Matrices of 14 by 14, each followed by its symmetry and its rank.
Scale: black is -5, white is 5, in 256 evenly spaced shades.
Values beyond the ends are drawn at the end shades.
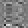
neither, rank two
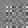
symmetric, rank two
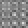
symmetric, rank two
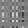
neither, rank one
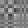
symmetric, rank one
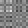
symmetric, rank one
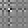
symmetric, rank two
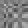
symmetric, rank two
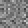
neither, rank three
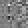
neither, rank three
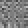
neither, rank three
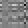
neither, rank two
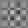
symmetric, rank one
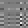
neither, rank one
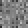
neither, rank three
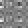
neither, rank two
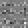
neither, rank three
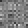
neither, rank three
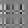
neither, rank one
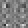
neither, rank two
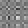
symmetric, rank two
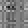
neither, rank two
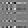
neither, rank one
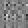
neither, rank two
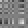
symmetric, rank one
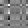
neither, rank one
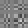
symmetric, rank one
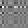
neither, rank one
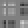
symmetric, rank one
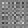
symmetric, rank two
